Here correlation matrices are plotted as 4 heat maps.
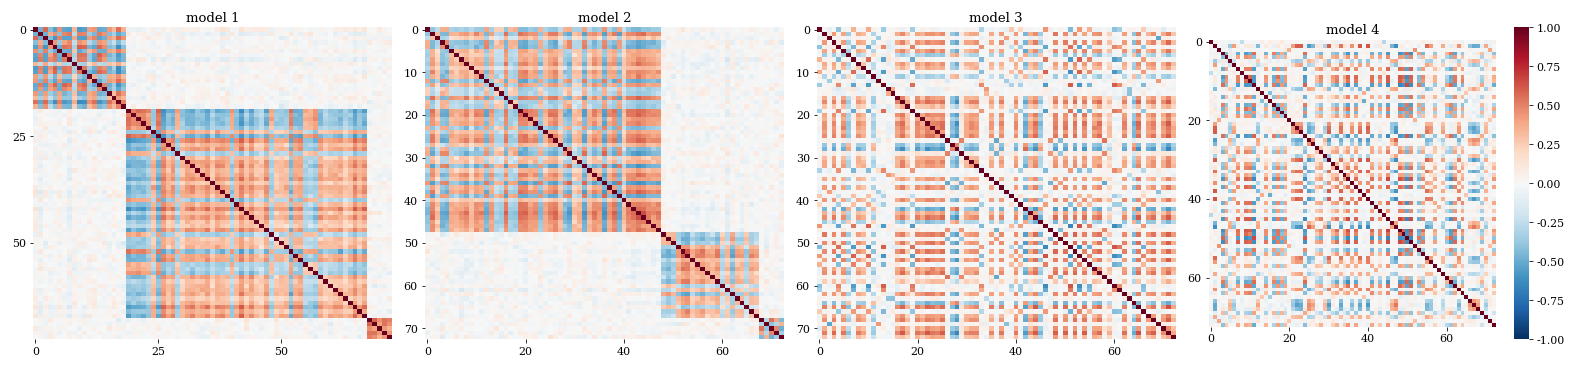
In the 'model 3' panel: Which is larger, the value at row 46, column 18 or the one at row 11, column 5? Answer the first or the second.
the first
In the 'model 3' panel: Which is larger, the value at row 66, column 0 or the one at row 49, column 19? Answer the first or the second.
the first
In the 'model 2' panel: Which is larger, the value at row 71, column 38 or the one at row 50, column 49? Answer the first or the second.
the second
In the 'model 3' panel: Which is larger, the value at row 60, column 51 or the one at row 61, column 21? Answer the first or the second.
the first
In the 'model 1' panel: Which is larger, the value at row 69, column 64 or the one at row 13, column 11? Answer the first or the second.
the first
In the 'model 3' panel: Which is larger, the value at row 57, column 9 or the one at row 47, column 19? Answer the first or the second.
the first
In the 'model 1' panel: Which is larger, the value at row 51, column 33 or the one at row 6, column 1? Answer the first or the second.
the second
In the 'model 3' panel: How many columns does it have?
73
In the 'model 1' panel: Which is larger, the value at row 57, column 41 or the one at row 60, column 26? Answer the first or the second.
the second
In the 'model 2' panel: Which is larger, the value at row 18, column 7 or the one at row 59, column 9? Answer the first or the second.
the second
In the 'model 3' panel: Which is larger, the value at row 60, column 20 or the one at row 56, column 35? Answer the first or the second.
the second
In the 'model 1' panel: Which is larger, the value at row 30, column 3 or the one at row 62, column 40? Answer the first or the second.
the first
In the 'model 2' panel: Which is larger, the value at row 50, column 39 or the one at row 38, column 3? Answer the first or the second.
the first
